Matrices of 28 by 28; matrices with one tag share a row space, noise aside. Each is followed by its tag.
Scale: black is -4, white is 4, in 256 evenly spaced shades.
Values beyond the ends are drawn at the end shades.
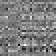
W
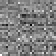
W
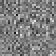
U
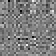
U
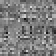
W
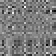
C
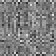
U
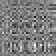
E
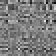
W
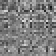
W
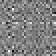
C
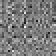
C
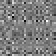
C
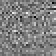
E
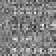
E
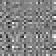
C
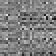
W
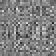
U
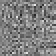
E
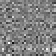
C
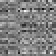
W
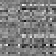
W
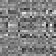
W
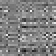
W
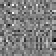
C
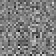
U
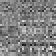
W
